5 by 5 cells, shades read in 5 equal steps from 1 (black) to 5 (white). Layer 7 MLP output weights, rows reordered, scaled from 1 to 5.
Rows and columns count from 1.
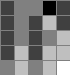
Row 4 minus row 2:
0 1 0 0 2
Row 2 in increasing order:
2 2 2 3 4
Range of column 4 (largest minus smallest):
3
